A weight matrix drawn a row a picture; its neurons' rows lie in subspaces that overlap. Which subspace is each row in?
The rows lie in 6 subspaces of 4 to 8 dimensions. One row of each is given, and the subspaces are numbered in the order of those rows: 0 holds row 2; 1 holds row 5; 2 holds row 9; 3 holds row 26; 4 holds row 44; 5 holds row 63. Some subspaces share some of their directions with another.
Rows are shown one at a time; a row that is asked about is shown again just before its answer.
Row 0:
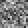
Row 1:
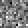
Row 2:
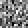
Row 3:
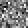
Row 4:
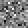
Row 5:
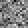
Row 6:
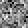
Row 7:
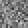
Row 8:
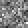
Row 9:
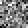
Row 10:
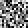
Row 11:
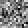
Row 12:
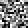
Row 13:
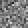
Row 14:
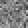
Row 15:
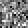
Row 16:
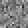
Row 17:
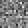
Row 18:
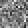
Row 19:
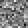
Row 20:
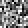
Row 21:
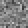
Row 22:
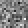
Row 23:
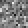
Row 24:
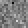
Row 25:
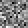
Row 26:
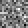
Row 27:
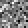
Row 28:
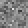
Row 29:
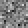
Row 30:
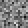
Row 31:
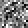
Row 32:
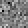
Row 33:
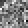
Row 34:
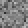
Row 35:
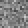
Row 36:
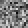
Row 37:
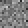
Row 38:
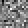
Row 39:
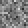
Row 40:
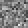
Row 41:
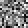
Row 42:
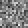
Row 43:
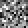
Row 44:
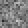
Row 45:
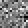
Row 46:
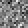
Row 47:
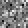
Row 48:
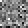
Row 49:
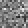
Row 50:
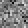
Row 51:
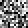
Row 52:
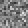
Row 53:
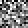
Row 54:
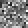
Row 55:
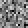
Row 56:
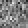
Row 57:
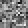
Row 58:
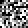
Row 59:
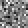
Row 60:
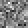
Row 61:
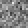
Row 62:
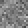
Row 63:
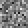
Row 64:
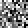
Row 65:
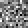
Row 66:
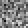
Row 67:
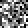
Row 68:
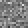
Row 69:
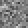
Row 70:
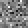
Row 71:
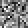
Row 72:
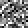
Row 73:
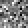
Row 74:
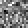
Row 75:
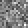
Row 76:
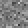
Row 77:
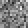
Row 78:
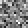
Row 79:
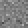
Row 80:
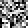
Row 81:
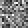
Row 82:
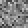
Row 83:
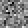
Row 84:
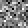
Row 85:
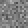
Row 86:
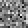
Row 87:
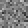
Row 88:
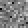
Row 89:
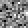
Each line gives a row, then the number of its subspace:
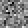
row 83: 1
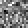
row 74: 2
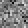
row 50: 1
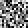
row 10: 5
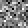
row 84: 2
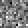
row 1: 0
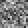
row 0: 1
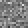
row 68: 1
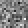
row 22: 0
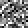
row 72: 1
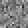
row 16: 2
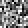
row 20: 2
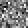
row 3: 2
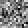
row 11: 3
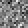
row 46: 1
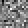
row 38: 4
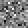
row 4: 2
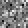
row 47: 2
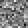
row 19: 3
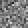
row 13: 2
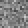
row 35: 3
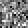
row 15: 5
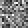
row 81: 5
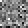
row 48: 1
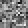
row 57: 5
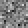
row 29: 2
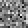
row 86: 1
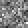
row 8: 3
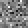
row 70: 5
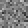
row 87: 1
